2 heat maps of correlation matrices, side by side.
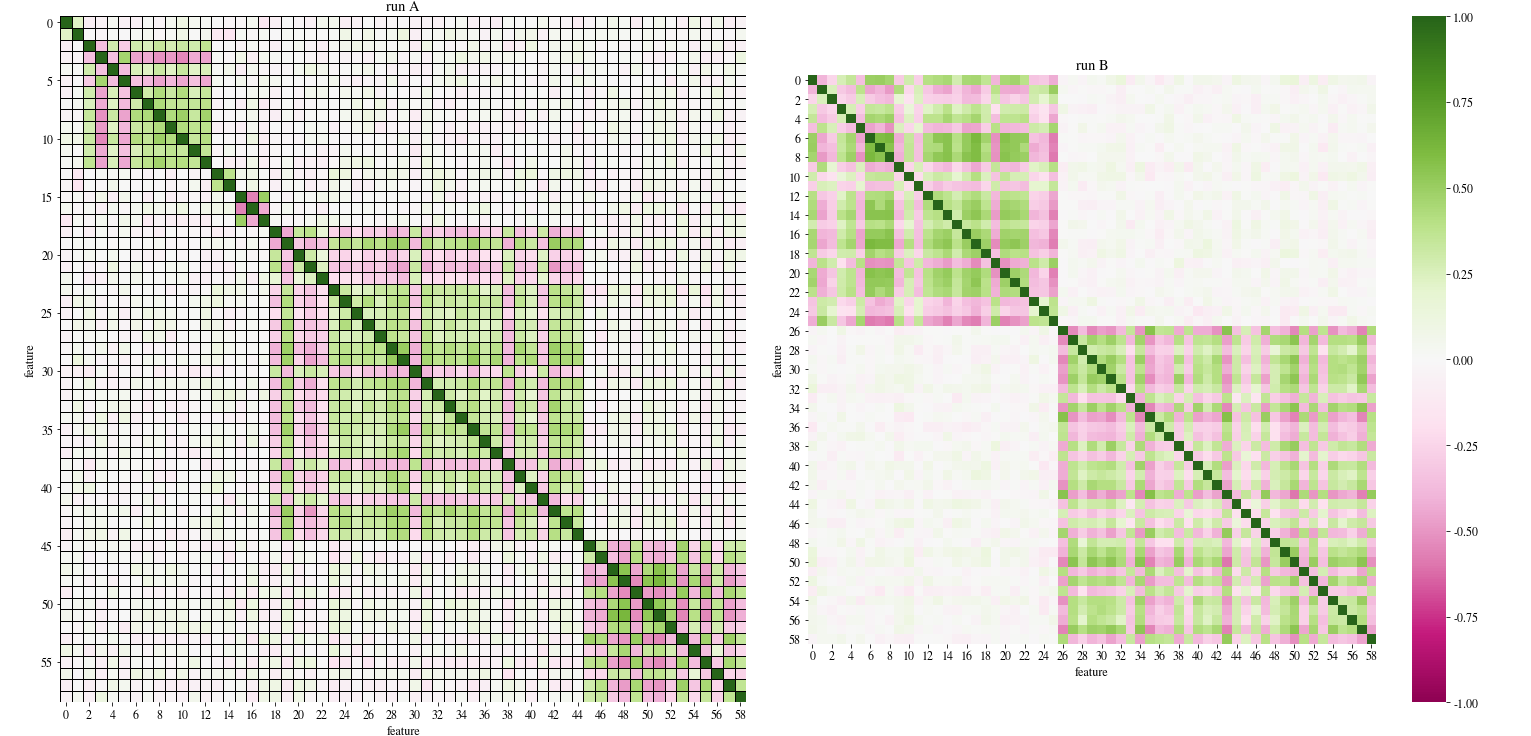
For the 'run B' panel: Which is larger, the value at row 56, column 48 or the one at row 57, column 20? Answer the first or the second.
the first
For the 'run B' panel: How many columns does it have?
59
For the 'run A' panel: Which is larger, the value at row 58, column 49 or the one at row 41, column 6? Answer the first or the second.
the first
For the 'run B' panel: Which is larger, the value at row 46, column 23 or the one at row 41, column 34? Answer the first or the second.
the second
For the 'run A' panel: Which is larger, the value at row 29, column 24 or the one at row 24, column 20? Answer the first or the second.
the first
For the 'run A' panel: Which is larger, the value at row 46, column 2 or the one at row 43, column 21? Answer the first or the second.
the first
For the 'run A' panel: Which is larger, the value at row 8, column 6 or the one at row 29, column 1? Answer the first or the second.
the first
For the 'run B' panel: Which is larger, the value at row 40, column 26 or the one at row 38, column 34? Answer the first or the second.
the second
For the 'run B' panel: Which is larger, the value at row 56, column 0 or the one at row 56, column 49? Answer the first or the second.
the second
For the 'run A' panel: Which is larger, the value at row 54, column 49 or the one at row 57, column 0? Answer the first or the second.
the second
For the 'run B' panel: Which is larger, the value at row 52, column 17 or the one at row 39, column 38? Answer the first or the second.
the first
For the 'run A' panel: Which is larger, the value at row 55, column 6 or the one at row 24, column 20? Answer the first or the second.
the first
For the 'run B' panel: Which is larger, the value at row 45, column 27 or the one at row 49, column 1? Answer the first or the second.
the second
